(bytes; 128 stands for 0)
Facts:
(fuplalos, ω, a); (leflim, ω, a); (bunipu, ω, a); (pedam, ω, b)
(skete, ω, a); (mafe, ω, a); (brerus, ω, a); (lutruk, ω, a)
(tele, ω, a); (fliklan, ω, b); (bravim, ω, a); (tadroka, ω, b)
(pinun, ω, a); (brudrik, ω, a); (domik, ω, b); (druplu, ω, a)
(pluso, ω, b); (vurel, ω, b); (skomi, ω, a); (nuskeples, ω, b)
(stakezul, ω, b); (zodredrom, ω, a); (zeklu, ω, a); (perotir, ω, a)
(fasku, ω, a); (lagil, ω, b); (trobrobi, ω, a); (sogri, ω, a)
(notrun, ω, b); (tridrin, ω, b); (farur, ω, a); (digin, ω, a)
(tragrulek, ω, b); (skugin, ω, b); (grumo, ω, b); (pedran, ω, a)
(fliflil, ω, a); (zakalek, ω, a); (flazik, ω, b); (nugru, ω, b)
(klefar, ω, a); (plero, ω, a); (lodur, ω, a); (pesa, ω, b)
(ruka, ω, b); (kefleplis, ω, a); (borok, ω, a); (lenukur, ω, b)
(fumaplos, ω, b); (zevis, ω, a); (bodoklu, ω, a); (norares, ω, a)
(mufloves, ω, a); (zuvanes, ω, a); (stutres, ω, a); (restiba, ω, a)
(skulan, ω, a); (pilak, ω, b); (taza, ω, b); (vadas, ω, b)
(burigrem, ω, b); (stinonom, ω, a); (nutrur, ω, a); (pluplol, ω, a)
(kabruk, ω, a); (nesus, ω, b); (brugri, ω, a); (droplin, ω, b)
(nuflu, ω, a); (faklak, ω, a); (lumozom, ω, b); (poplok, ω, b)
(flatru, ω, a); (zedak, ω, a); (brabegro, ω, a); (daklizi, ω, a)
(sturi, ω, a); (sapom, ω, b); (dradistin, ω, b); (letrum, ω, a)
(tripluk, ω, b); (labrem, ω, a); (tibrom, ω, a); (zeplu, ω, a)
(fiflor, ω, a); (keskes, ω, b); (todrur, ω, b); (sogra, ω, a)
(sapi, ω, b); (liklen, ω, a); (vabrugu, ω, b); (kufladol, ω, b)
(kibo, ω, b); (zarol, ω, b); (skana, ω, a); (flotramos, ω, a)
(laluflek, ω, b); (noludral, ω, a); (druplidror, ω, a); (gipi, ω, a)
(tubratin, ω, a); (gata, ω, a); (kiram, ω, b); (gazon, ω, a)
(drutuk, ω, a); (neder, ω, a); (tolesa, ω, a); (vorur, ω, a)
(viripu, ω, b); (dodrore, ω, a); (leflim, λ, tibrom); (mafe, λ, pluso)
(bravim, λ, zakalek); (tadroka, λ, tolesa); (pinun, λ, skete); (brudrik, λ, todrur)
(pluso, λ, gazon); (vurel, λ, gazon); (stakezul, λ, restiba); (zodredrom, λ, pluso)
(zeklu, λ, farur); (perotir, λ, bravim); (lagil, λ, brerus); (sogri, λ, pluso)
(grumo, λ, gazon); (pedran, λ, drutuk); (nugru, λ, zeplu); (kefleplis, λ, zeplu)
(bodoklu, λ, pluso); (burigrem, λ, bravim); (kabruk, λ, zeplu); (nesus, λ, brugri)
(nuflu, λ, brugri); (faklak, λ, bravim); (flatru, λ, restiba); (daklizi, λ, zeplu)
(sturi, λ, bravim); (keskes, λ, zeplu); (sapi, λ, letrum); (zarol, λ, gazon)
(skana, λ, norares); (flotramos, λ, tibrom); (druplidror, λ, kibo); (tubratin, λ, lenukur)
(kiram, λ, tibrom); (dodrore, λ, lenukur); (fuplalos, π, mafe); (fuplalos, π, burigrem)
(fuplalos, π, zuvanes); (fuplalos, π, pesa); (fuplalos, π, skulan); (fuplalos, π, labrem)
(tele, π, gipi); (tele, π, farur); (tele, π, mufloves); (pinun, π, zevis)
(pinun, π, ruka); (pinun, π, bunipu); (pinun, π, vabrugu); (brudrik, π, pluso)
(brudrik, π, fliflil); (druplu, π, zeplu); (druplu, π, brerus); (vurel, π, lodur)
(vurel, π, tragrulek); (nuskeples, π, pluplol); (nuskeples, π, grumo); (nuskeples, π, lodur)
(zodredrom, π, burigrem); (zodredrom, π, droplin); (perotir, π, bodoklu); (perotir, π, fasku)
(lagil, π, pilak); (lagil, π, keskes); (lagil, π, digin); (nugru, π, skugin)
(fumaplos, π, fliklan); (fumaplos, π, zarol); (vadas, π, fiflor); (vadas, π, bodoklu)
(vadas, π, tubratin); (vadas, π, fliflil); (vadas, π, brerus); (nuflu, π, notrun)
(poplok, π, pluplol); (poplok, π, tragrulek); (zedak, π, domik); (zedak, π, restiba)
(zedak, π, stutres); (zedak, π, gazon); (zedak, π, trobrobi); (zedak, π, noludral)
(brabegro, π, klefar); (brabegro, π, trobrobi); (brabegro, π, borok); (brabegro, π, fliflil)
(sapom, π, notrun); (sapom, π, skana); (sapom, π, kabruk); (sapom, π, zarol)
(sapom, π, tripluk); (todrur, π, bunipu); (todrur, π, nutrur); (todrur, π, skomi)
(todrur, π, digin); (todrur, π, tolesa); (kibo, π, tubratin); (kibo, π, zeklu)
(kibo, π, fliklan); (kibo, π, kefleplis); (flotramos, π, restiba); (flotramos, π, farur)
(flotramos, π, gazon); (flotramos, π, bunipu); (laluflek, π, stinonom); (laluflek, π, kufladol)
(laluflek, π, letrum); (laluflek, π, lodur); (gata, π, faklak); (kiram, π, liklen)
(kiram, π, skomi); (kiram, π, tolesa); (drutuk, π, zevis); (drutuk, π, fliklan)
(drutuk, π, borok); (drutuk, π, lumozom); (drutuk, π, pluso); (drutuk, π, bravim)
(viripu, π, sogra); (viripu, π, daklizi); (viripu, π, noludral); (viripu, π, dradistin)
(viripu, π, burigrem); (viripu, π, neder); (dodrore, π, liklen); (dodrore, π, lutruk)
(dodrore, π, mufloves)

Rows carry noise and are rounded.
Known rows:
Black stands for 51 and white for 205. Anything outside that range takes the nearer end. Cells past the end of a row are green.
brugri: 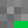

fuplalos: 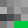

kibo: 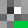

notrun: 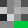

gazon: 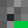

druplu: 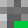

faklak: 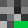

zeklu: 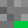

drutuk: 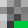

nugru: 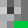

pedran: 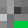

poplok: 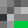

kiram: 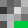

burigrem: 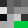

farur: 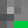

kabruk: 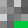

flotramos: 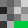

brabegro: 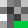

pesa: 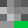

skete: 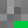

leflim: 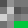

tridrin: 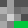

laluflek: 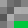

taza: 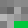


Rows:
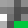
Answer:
fliflil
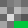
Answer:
fliklan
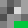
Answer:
lagil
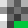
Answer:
brudrik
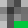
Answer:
perotir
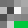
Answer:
viripu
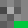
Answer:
tolesa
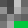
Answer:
zarol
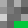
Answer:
zeplu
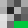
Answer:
vadas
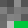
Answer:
grumo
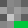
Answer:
tripluk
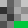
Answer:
dodrore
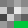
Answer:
sapom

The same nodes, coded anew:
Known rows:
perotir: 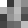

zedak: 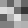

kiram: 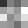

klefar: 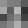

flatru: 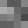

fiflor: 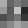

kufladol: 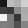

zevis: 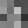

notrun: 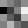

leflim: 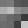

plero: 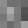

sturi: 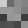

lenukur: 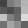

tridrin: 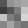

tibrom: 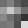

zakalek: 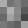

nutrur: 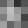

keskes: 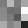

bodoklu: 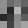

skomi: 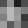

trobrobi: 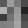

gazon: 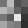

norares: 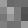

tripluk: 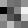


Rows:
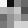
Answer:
drutuk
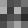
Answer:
tubratin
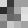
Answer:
fumaplos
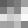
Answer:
todrur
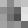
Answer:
nugru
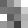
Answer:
vurel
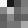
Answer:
nuflu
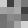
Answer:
druplu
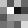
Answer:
fuplalos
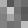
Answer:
gata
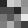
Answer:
dradistin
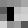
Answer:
pluso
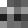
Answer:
kabruk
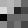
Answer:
daklizi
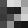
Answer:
burigrem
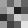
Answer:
zodredrom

